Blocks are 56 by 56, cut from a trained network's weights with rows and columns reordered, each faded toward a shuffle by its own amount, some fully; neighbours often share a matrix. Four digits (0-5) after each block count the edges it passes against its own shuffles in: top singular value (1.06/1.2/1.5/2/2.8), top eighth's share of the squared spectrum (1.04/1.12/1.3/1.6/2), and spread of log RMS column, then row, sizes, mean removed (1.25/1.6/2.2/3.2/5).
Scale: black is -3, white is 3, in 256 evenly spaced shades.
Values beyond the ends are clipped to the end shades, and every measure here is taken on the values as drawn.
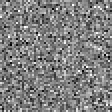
0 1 0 0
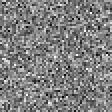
0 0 0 0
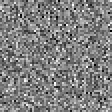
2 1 0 0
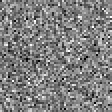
1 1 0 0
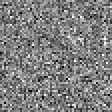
2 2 0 1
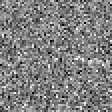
0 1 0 0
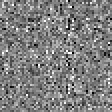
3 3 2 2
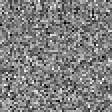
1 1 0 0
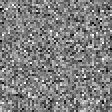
2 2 1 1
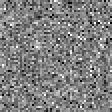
2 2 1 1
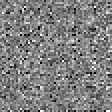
4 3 2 2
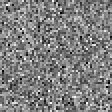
0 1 0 0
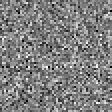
2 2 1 1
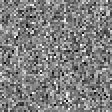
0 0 0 0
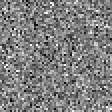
0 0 0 0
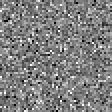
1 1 0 0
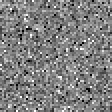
1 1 0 0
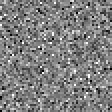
2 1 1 0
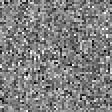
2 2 1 0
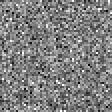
0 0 0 0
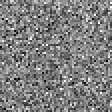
0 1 0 0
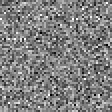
1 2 0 1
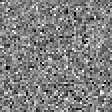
2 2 0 1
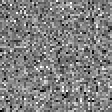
3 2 1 0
